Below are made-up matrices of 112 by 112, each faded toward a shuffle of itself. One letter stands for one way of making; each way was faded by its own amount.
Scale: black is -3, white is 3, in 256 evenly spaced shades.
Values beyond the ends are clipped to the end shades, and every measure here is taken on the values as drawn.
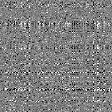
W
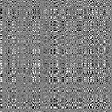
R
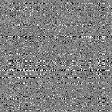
W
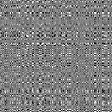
R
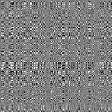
R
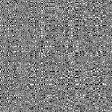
W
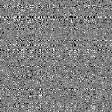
W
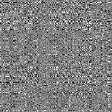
W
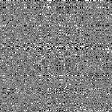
W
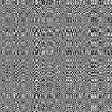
R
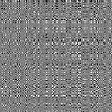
R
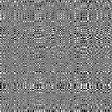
R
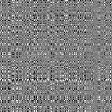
R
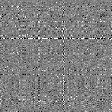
W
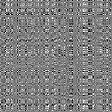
R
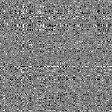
W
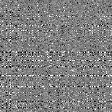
W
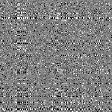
W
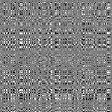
R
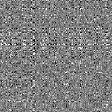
W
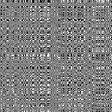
R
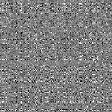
W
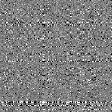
W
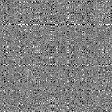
W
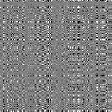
R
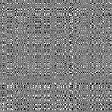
R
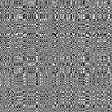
R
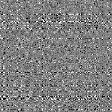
W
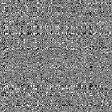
W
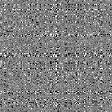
W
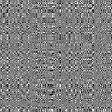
R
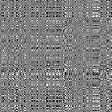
R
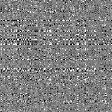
W
